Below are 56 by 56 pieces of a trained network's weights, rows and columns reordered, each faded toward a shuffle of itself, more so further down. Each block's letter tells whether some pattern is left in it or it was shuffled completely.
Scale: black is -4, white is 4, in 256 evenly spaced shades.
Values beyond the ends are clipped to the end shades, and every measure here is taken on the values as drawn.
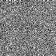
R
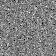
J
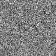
R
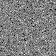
J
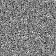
J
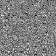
R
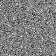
J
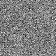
R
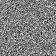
J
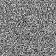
R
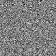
R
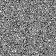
J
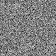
J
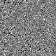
R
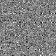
R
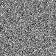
J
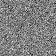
J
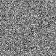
R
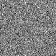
R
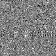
R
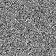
J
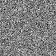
R
